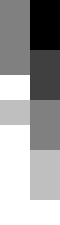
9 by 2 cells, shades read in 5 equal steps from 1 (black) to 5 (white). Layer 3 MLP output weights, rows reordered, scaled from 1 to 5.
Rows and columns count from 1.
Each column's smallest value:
3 1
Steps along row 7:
down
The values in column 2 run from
1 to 5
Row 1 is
3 1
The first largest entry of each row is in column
1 1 1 1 1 1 1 1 1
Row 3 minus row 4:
-2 0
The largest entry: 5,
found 6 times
